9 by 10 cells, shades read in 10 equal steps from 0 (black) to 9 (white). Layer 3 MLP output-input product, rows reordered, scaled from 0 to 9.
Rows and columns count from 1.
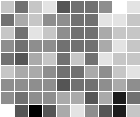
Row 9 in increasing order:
0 1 3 3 3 5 6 7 8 9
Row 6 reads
7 6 6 5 4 4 6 5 7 8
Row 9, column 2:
3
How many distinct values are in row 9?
8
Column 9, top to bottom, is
9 8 7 8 7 7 6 1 1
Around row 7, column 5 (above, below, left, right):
4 6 5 4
